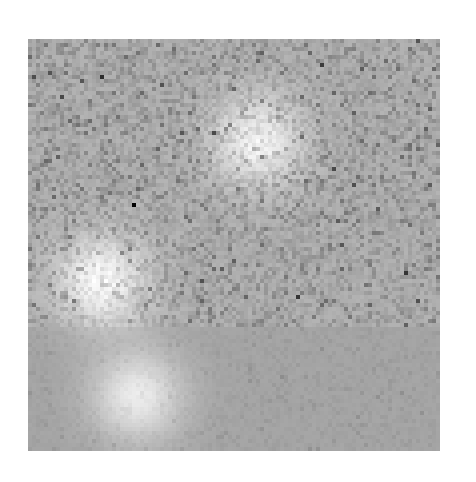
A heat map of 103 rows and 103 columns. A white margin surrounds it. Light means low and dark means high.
Odd rows or columns: none. Seam: horizontal, 70% of the way down, the bottom part calmer. Dips: three. Histogram: heavy tails on both sides. Mirror symmetry: none.
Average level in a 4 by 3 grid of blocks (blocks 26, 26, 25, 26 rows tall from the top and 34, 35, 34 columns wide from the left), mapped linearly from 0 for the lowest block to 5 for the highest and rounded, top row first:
535 | 435 | 055 | 145
